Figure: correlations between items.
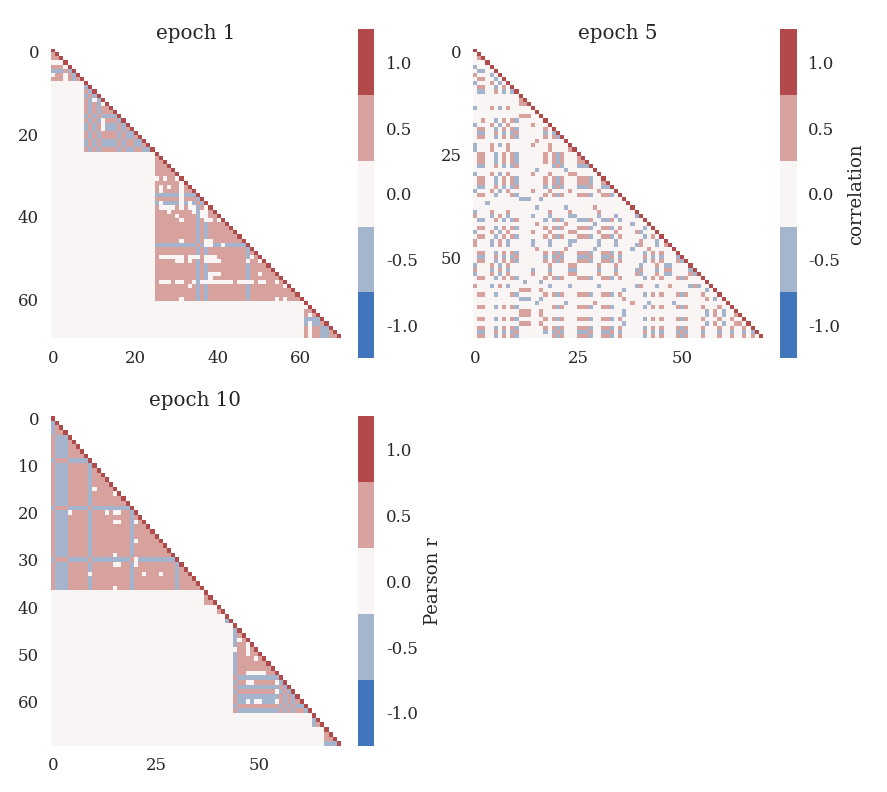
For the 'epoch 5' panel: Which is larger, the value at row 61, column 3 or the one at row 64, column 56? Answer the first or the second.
the first
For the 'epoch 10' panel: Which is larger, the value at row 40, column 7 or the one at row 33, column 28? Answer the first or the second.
the second
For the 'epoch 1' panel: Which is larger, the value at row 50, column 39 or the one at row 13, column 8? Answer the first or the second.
the second
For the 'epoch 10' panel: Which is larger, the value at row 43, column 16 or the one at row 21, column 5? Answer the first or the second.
the second
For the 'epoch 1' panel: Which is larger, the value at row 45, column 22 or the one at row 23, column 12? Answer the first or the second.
the first
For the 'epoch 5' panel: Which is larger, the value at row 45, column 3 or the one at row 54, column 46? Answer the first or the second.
the first
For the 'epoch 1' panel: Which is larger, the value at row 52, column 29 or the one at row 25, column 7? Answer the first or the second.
the first
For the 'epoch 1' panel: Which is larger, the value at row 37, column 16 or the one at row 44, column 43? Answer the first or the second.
the second
